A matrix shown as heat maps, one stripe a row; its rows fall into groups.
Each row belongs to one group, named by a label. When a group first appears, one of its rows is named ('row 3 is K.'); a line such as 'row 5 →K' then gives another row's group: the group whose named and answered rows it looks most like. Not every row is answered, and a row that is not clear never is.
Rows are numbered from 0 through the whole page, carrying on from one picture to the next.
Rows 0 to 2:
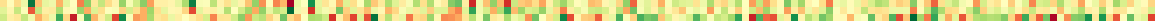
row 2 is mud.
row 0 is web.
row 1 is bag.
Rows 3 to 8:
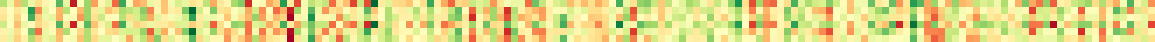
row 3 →mud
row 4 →web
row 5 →web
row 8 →web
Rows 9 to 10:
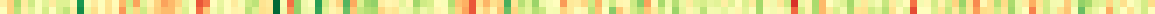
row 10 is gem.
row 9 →gem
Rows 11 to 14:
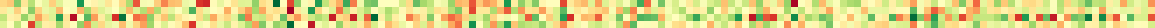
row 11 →gem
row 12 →web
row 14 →bag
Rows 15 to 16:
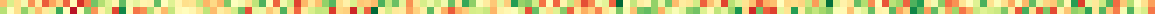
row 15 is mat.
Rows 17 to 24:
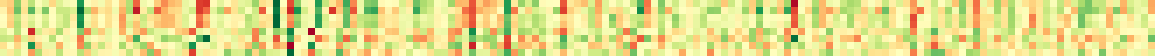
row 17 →gem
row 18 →gem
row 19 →gem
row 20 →gem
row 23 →web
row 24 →bag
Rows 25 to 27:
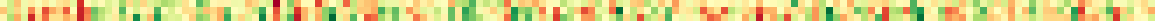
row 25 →mat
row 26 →mat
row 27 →mat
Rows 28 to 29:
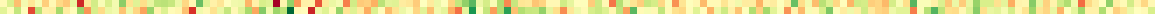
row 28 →mat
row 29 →bag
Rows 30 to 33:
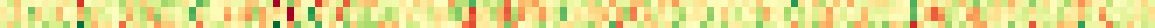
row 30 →mat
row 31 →web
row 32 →web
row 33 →gem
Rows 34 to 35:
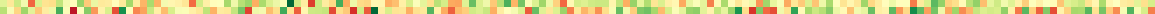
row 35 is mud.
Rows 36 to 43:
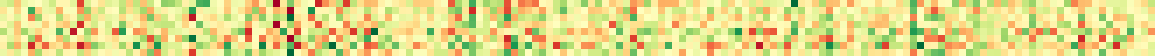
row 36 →mat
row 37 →web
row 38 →bag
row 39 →mat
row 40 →mud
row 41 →web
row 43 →bag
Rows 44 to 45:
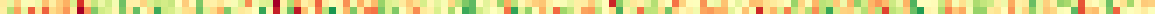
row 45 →mat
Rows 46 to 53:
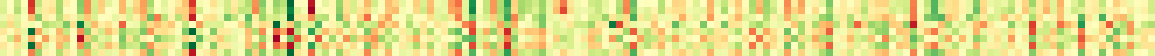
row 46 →bag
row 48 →bag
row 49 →gem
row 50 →web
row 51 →mat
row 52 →web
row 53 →bag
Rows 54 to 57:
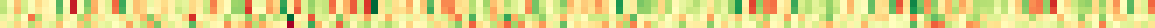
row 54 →mud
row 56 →bag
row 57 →web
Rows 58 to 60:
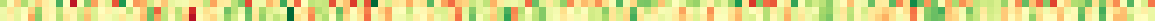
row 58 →mud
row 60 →bag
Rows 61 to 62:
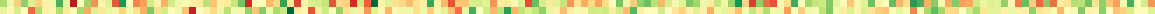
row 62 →bag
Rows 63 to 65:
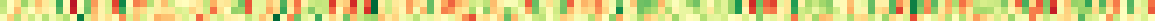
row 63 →mud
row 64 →mud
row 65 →gem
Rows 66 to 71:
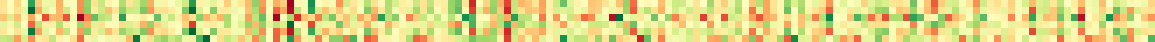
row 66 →web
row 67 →web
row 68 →mat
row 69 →bag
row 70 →web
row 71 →mat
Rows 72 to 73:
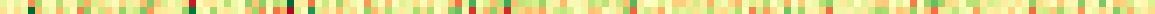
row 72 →bag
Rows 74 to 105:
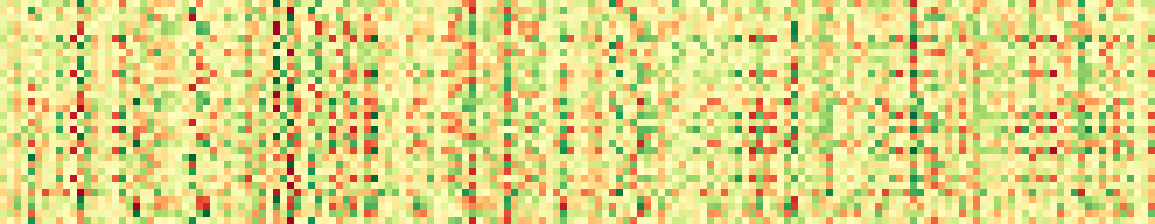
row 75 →web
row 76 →bag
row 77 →mat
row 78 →mat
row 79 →mud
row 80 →gem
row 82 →gem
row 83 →gem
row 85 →gem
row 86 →bag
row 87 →mat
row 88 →mat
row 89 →mat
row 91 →bag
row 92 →mud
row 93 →gem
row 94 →mat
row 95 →mud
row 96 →web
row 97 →bag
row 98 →web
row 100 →web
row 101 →mat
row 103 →gem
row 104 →mat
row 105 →web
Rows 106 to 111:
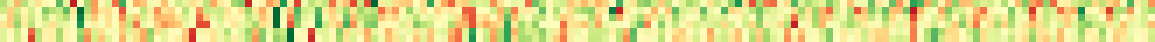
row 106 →mud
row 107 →gem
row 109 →gem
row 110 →bag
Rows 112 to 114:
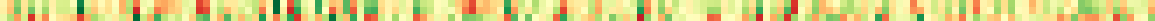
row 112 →gem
